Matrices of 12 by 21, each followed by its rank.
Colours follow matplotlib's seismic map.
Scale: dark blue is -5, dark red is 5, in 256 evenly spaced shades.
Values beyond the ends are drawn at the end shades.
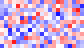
full rank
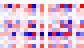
two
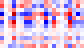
two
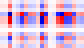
one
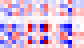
two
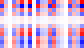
one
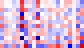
two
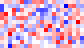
full rank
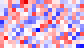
full rank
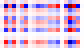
one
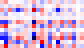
two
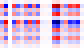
one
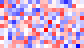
full rank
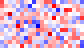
full rank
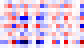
two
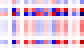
one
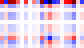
one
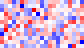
full rank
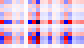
one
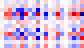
two
